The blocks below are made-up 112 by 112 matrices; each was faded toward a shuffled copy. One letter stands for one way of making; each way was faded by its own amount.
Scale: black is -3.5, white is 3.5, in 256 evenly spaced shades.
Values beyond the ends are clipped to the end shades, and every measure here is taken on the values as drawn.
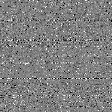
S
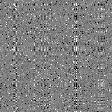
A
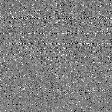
S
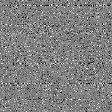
S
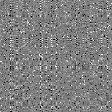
A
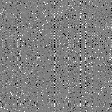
A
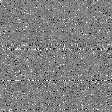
S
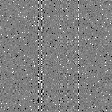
A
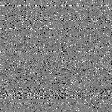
S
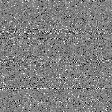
S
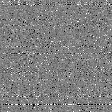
S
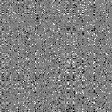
A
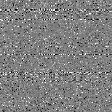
S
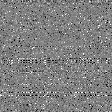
S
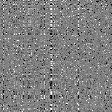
A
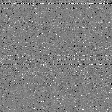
S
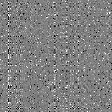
A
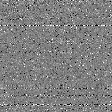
S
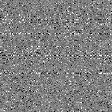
S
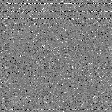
S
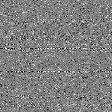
S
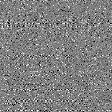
S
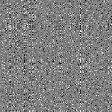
A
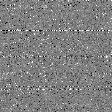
S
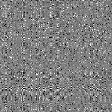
A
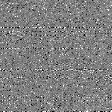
S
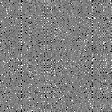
A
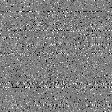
S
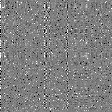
A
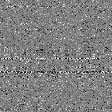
S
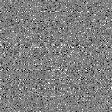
S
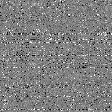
S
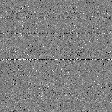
S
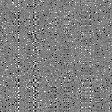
A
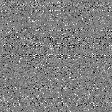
S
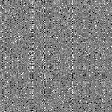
A
